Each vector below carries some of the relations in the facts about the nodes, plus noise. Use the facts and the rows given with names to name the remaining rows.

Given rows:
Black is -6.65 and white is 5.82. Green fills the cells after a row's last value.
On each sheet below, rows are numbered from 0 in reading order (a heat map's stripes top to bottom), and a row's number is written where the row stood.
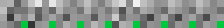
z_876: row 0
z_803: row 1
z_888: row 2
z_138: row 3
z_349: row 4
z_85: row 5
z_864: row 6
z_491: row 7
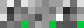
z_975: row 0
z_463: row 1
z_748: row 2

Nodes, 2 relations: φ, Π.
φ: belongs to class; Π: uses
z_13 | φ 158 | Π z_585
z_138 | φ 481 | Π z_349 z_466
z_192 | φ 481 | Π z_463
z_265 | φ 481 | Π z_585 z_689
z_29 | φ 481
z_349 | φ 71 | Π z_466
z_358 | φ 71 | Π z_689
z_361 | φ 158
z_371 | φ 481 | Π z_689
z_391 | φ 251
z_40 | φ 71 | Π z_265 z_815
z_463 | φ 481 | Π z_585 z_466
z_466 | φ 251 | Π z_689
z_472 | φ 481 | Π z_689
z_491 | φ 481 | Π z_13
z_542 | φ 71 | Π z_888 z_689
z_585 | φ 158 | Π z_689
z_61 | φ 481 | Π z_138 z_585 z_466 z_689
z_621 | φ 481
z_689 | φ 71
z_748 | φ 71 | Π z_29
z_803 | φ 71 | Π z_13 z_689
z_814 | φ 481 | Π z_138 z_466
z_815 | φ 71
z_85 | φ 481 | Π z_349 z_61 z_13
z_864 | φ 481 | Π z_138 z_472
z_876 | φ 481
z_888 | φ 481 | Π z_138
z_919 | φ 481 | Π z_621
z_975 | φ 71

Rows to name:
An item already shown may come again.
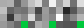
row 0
z_876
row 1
z_815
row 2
z_748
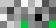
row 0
z_689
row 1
z_919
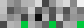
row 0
z_466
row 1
z_621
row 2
z_349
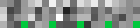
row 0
z_29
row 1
z_815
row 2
z_748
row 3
z_40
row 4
z_61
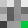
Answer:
z_358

